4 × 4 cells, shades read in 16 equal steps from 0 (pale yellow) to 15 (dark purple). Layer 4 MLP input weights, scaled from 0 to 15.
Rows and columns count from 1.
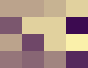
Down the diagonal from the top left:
5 2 2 13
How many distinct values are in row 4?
4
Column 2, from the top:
5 2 11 9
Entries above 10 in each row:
0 1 1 1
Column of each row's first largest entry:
1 4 2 4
